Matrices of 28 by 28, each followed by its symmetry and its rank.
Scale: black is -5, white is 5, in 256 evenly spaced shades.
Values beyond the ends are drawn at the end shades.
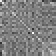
symmetric, rank five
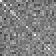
symmetric, rank five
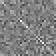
symmetric, rank five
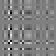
neither, rank one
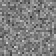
neither, full rank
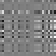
neither, rank one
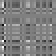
neither, rank one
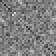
symmetric, full rank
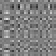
antisymmetric, rank two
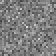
symmetric, full rank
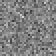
neither, full rank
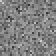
symmetric, full rank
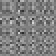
antisymmetric, rank two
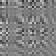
antisymmetric, rank two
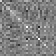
symmetric, rank five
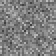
symmetric, full rank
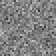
neither, full rank
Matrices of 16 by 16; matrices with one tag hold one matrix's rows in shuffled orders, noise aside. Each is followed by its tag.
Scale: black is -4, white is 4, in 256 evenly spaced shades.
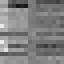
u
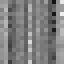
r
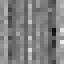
r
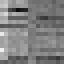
u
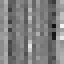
r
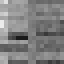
u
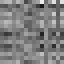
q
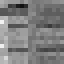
u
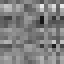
q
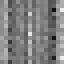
r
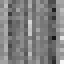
r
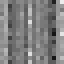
r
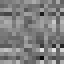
q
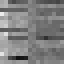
u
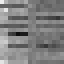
u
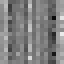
r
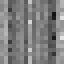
r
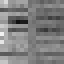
u
